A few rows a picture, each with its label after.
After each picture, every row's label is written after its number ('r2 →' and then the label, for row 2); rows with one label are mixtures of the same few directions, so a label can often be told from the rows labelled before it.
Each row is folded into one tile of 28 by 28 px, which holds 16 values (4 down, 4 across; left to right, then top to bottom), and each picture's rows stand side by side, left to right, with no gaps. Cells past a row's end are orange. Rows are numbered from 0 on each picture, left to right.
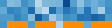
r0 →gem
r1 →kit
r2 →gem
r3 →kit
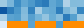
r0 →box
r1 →gem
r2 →kit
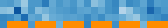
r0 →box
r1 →gem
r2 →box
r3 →gem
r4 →gem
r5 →gem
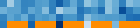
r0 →gem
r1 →box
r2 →box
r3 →box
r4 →gem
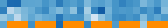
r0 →gem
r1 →kit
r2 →box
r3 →kit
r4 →kit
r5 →box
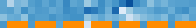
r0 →kit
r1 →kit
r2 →gem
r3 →box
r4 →gem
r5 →kit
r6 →kit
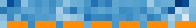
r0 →gem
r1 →box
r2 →kit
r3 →kit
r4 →gem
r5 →kit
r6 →gem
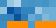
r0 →gem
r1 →gem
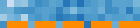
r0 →kit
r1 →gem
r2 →kit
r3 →box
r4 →box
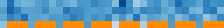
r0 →gem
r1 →box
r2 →gem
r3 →kit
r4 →gem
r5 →box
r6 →kit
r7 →kit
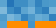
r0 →kit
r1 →kit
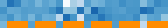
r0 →gem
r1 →kit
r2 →kit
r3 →gem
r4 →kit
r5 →box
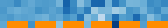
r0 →gem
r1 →kit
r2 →gem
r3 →gem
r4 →box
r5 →kit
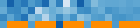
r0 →kit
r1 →gem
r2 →gem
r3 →kit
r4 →kit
